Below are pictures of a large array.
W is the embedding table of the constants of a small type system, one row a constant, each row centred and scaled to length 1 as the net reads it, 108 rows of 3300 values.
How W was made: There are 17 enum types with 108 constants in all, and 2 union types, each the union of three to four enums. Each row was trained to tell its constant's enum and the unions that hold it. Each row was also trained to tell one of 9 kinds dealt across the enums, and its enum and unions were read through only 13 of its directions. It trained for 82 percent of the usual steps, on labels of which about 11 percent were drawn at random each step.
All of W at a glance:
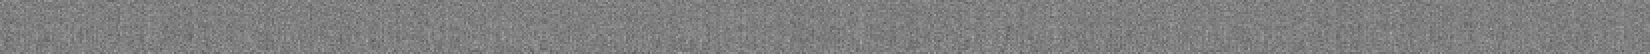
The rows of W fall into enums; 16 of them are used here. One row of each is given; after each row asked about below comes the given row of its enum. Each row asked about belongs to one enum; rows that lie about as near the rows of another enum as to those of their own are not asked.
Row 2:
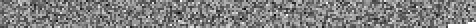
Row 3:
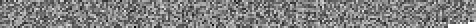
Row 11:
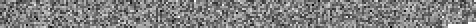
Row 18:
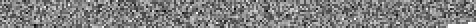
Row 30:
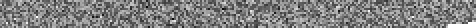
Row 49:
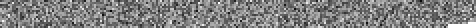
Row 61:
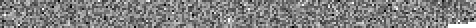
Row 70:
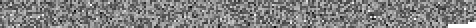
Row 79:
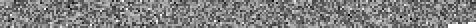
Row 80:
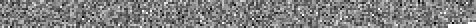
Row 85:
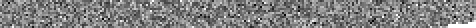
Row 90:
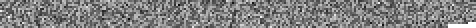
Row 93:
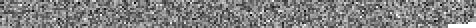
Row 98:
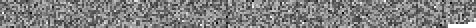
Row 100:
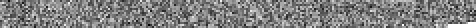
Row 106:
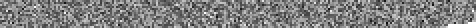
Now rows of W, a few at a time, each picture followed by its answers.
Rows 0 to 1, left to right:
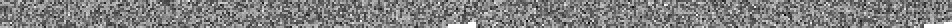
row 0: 100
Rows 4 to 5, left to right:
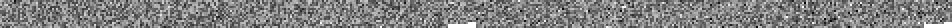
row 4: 2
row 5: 79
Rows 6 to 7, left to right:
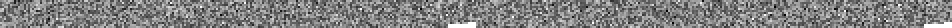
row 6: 98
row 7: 85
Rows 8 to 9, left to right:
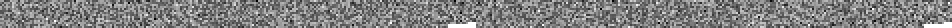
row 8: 18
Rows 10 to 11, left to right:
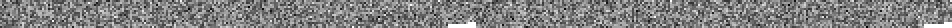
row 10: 2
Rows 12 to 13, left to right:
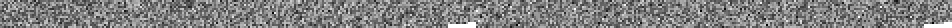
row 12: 2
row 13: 49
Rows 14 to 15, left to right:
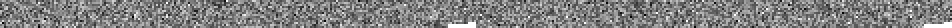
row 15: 11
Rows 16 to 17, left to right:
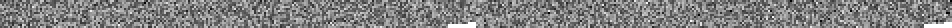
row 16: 70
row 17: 49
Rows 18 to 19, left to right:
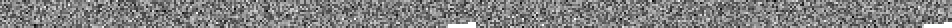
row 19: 30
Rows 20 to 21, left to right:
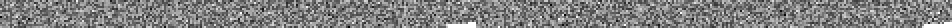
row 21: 30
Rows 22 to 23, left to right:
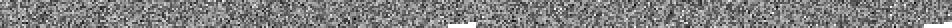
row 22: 79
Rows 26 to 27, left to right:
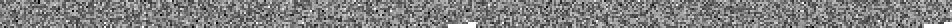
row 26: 80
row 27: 30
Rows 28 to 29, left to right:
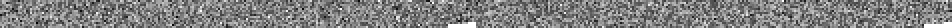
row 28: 49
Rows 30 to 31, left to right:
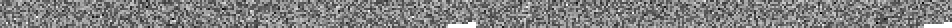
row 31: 2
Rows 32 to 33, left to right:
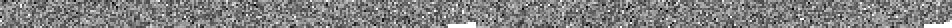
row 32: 85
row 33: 100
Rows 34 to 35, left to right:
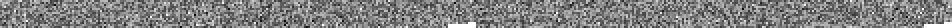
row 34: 79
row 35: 70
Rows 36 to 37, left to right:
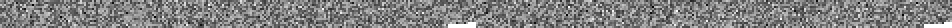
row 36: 11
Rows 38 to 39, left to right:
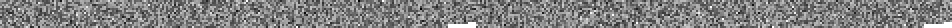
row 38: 90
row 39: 70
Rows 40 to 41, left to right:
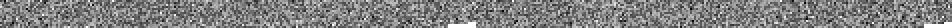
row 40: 85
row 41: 18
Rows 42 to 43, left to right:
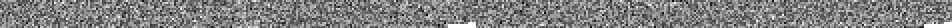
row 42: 98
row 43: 18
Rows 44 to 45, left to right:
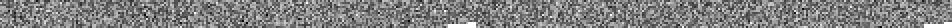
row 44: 80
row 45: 90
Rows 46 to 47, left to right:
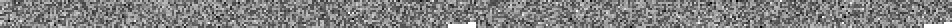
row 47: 79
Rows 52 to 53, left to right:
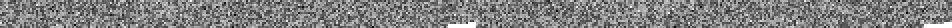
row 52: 3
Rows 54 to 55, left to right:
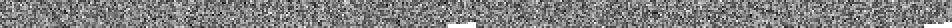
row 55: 80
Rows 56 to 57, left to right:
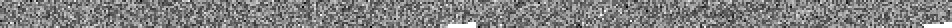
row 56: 11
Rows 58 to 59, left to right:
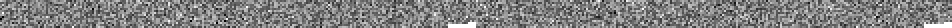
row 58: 18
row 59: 2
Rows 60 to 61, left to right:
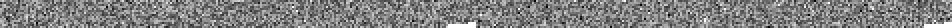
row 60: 30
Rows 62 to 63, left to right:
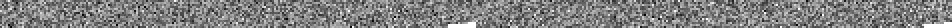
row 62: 49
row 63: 85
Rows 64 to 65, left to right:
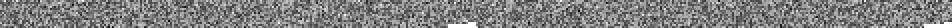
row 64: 80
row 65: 90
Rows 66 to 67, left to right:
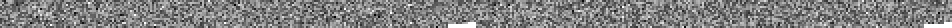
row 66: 79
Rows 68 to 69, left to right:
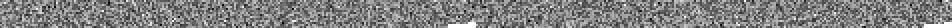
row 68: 49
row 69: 70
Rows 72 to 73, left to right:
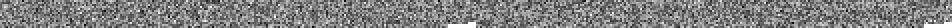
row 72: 30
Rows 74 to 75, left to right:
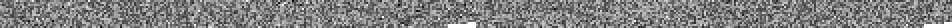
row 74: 80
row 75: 3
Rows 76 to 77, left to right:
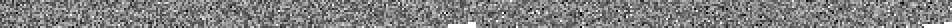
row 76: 70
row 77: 93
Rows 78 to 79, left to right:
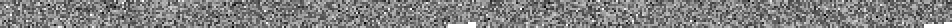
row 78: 3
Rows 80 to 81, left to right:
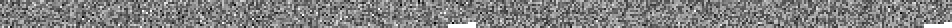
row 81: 90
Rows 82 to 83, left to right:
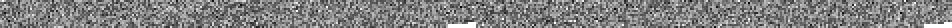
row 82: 30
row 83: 90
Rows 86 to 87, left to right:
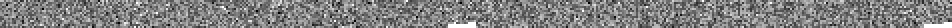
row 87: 11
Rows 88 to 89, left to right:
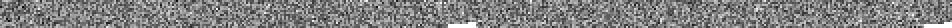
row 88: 98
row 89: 18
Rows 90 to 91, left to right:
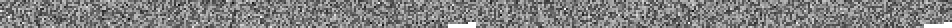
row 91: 2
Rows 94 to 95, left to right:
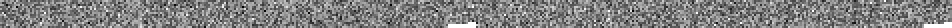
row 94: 11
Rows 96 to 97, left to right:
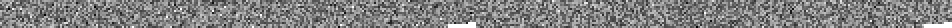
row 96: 79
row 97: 18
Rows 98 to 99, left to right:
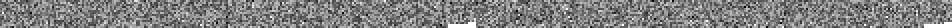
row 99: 90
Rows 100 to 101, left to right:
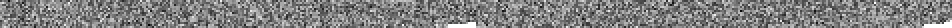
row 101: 100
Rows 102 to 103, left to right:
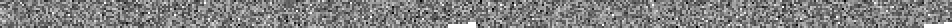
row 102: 49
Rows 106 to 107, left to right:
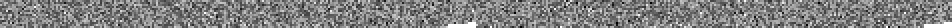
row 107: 85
